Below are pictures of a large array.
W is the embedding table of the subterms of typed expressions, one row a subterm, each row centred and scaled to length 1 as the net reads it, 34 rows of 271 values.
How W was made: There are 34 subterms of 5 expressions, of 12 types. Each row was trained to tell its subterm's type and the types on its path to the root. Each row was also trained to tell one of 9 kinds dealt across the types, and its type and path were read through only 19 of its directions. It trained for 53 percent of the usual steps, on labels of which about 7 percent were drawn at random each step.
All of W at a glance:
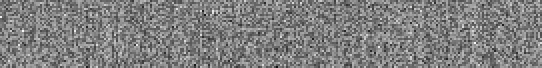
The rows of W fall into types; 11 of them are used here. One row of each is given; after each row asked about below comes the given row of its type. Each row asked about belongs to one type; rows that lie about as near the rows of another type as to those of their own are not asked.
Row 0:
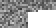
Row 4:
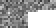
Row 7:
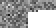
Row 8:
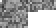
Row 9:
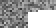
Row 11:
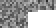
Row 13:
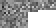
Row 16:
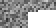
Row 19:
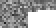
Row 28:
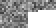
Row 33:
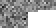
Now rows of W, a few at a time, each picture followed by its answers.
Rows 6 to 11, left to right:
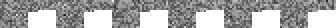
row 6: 13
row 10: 28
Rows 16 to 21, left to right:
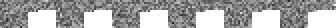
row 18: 8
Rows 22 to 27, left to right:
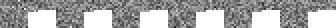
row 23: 8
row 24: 33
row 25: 33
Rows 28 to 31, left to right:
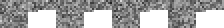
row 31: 8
